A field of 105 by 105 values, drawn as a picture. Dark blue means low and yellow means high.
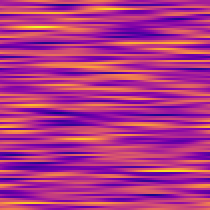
Slope: none. Average level on the scale: 40%. Mirror symmetry: none. Histogram: bell-shaped. Grain: streaks across.
